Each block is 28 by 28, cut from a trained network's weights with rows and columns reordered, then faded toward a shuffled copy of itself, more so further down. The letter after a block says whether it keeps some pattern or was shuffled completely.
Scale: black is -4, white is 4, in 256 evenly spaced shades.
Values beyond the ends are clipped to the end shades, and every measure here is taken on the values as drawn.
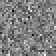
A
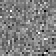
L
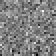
A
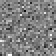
L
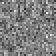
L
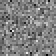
A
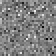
A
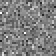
A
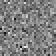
L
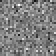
A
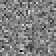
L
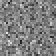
L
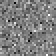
A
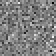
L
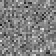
A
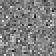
L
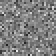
A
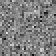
L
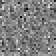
L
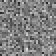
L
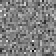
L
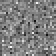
L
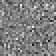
L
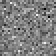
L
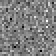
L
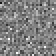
A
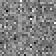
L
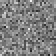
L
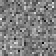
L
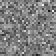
A
